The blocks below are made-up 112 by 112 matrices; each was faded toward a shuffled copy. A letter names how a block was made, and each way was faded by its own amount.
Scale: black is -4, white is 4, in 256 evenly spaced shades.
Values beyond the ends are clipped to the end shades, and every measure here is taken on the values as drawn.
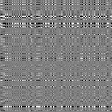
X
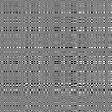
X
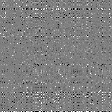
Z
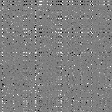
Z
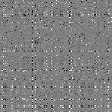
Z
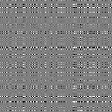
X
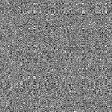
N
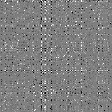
Z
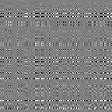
X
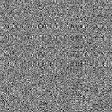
N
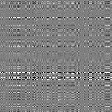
X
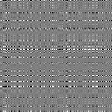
X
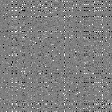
Z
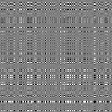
X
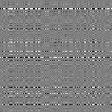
X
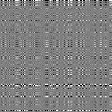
X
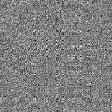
N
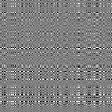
X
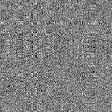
N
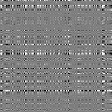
X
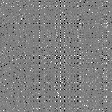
Z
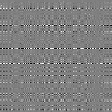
X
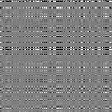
X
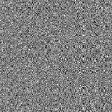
N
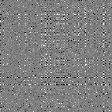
Z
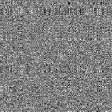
N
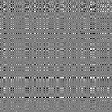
X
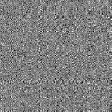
N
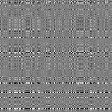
X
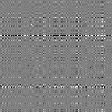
X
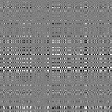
X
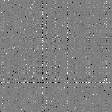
Z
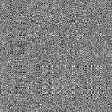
N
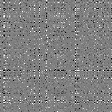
Z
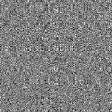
N
